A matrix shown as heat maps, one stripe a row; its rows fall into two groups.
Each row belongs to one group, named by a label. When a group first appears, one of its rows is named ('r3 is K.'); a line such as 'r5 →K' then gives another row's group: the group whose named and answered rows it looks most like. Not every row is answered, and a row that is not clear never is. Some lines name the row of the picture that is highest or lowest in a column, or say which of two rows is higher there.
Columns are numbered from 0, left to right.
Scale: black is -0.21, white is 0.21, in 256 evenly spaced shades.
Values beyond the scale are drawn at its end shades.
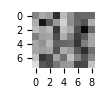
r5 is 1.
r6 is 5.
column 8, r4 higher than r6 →Yes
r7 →5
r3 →1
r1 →5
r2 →1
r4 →1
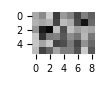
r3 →5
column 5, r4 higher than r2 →No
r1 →1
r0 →1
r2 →5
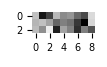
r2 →1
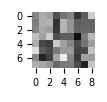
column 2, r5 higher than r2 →No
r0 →1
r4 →5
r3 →1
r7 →1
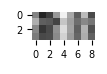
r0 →5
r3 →5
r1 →5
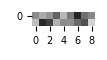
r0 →1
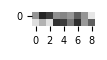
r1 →1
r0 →5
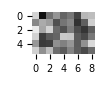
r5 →1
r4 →5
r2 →1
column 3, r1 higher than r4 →No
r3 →5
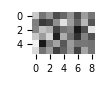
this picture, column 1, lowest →4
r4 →5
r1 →5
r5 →1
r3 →1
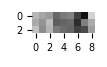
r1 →1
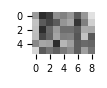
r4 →1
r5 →5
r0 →5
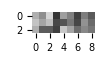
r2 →5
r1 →1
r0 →1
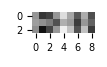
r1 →1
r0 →5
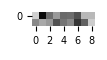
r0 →5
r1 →1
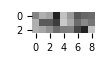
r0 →1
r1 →5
